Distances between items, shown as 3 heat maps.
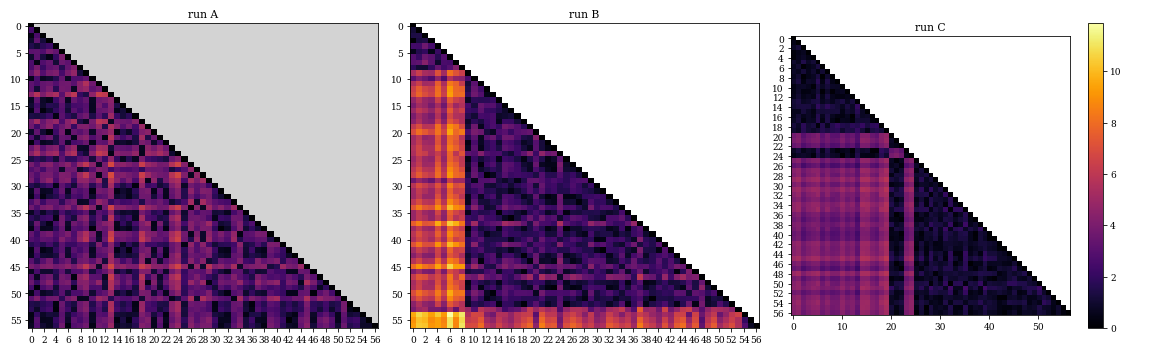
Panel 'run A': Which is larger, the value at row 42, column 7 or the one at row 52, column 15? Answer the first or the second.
the first
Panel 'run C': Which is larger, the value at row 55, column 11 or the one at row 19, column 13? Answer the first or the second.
the first
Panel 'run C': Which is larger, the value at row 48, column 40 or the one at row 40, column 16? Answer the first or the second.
the second
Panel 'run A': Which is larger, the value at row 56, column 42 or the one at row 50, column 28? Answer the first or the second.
the second
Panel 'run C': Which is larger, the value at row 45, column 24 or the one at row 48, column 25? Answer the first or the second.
the first
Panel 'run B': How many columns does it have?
57
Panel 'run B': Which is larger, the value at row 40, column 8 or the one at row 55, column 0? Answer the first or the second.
the second
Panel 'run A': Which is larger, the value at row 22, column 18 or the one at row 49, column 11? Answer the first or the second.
the first
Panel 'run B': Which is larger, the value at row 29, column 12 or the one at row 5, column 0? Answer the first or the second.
the first
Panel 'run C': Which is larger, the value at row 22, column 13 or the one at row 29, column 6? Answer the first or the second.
the second
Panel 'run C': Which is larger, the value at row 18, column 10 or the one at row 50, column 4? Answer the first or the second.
the second
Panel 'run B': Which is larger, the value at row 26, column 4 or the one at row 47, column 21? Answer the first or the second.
the first
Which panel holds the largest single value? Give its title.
run B
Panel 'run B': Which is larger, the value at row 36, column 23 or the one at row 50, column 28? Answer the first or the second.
the first
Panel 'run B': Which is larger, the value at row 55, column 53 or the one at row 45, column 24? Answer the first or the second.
the first
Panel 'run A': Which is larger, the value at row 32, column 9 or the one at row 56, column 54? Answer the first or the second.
the first
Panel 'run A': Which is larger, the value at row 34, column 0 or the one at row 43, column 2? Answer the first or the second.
the first
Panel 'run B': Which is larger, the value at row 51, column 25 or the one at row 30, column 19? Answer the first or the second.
the second
